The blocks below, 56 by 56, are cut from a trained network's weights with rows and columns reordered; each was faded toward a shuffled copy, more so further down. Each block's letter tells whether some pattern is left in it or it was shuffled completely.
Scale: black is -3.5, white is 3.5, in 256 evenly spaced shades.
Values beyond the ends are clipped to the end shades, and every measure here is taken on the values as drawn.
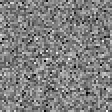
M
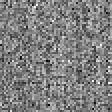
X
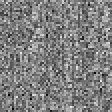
X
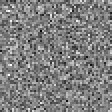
X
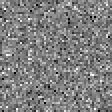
M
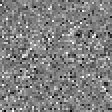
X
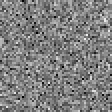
M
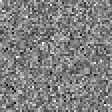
M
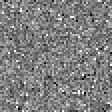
M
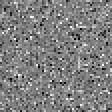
M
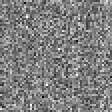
X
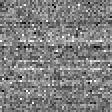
X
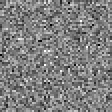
X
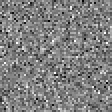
M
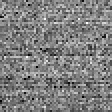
X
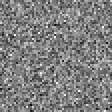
M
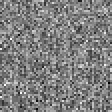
X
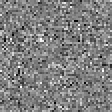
X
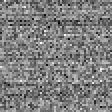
X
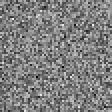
M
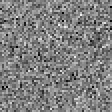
M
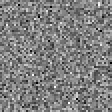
M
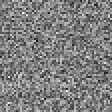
X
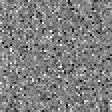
M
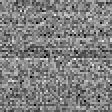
X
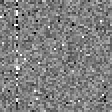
X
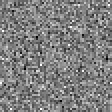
M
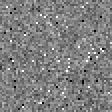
M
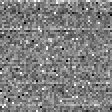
X
